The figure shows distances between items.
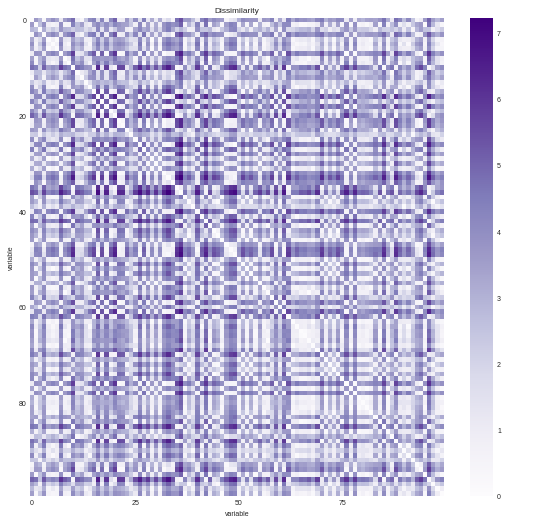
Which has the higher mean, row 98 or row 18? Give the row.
18
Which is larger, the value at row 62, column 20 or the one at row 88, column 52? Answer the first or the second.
the second
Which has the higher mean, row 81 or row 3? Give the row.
3
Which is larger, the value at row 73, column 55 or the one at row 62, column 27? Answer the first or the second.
the second
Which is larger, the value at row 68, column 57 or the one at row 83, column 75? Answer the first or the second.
the second
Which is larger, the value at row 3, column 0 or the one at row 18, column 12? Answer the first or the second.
the second
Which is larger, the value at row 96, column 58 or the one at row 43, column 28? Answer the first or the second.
the second
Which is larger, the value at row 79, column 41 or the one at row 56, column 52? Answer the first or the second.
the first
